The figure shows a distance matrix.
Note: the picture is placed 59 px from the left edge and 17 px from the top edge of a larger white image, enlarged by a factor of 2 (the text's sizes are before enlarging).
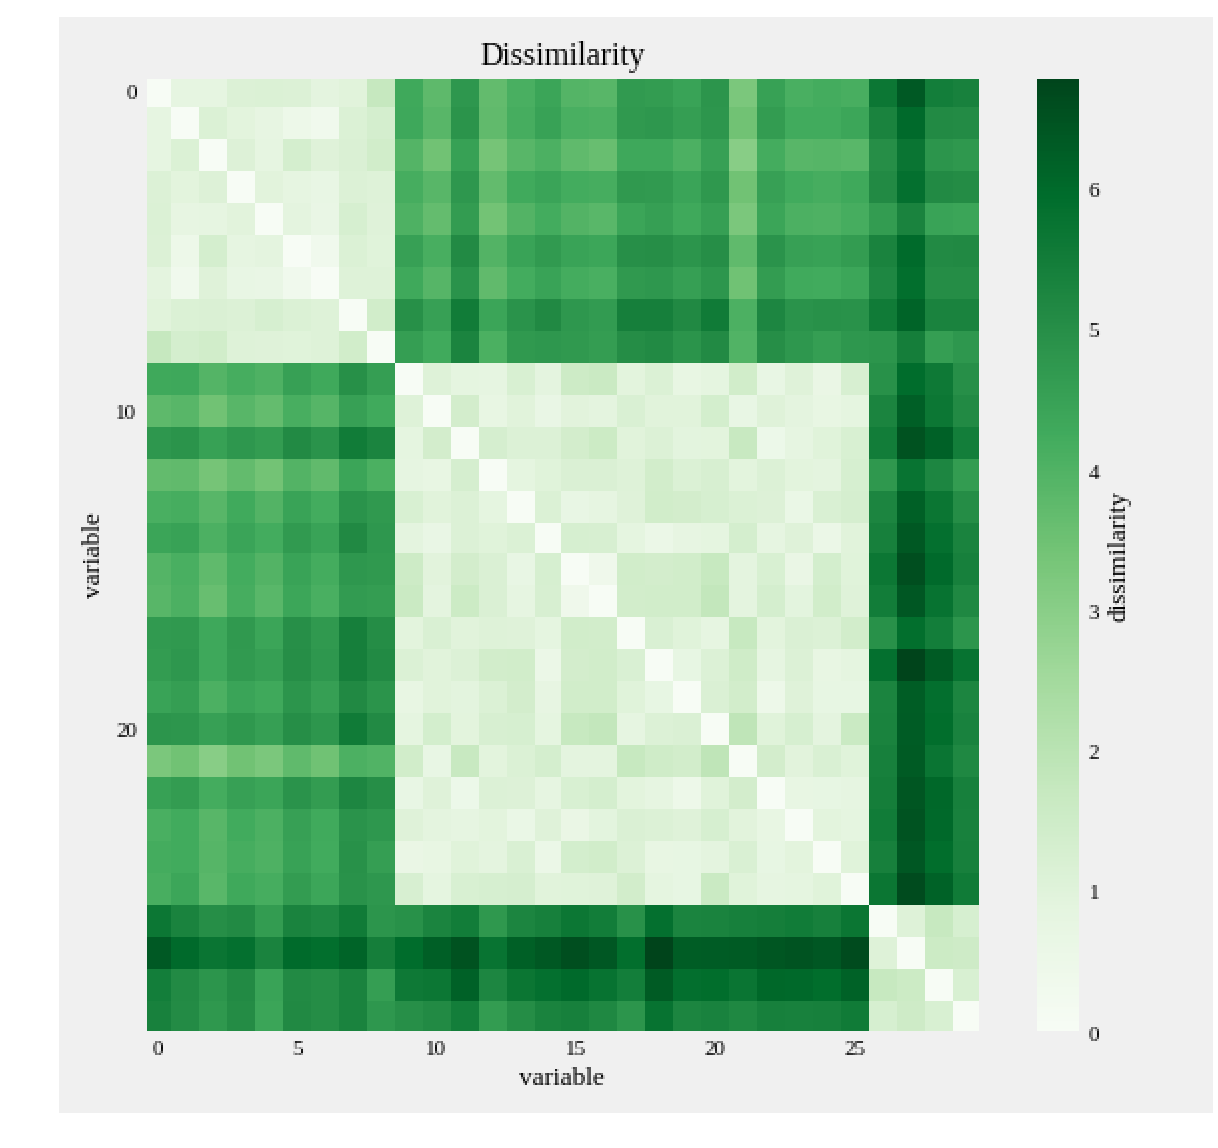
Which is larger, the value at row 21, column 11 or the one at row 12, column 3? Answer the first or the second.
the second
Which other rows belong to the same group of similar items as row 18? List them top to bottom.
9, 10, 11, 12, 13, 14, 15, 16, 17, 19, 20, 21, 22, 23, 24, 25
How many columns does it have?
30
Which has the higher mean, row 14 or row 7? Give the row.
7
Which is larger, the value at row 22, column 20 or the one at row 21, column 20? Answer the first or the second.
the second
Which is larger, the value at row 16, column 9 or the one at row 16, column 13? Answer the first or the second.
the first
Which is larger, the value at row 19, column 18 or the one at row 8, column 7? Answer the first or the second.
the second
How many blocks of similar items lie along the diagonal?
3
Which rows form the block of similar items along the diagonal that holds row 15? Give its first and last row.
9 to 25
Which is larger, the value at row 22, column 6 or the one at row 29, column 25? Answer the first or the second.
the second
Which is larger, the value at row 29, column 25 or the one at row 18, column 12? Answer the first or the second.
the first
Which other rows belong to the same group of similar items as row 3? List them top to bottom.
0, 1, 2, 4, 5, 6, 7, 8
